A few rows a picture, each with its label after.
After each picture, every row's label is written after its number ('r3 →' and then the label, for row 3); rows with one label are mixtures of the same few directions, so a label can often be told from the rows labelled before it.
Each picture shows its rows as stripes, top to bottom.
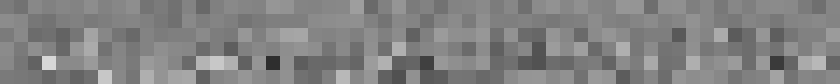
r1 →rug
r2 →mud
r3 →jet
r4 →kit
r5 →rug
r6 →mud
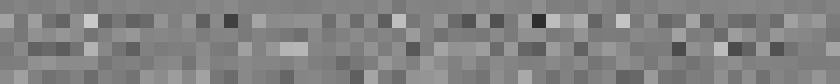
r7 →kit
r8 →kit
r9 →jet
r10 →jet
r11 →mud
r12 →rug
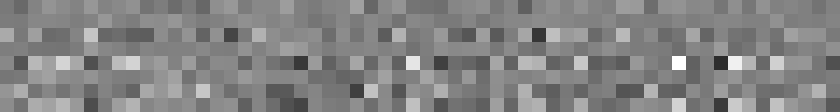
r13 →rug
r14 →mud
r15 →kit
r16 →jet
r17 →jet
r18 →mud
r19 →rug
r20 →jet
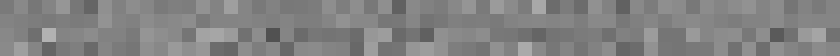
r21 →kit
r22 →mud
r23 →rug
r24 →rug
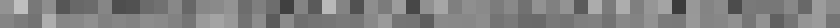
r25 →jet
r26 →rug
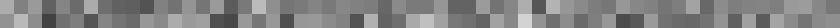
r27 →kit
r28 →rug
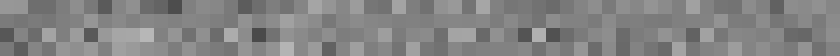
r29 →mud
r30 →jet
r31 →kit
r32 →jet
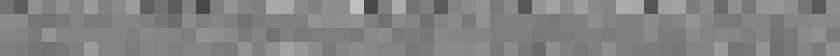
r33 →rug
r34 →mud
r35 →rug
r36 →jet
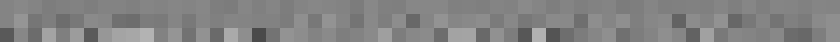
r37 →rug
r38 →jet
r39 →kit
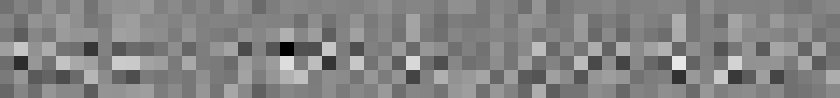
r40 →kit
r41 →jet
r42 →jet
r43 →jet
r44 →jet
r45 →jet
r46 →kit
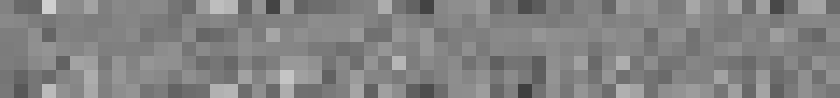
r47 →rug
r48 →mud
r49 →rug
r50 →mud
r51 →kit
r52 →jet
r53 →rug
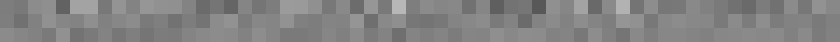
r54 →kit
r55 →rug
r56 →kit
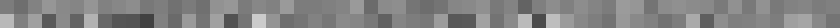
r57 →rug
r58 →kit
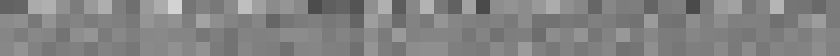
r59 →mud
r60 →rug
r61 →kit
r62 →rug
